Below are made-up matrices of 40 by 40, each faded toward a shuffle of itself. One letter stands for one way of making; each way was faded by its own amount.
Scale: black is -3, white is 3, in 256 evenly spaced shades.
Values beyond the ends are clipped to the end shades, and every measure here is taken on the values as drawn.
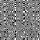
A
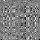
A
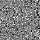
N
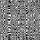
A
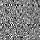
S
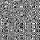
S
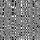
A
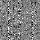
N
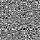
S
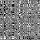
A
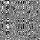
A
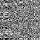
S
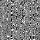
N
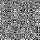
S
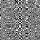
A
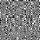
S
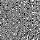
N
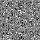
N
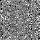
N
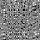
S
